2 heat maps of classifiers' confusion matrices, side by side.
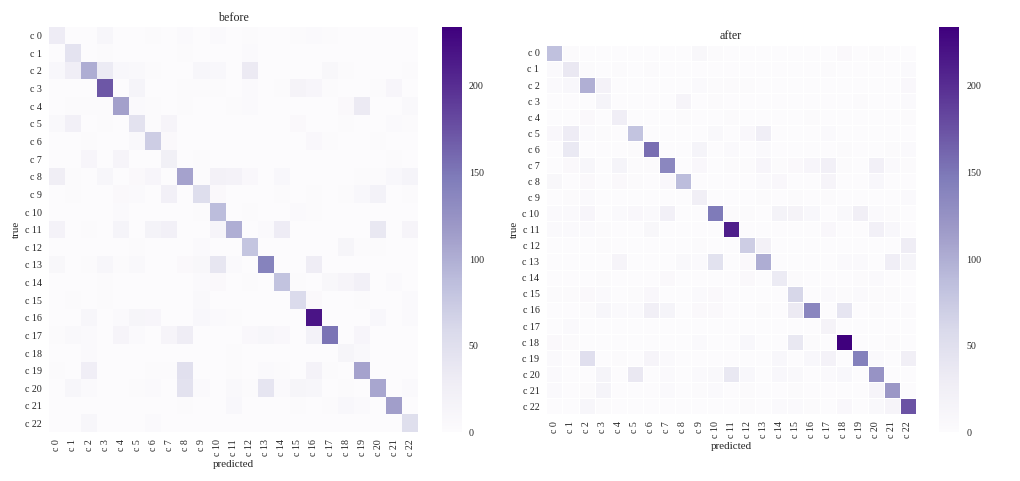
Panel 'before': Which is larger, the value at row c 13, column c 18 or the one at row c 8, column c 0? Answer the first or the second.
the second
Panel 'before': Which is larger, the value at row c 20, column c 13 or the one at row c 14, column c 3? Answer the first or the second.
the first
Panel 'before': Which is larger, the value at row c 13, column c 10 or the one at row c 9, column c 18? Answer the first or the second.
the first
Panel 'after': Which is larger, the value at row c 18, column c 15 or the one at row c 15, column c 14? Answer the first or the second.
the first
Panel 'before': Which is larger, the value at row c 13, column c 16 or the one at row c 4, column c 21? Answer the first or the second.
the first
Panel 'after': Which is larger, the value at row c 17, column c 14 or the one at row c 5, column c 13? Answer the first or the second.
the second
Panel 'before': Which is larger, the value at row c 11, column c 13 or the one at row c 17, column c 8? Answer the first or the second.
the second
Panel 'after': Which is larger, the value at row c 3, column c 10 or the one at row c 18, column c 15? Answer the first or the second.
the second
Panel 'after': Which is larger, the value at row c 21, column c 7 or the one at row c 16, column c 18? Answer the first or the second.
the second
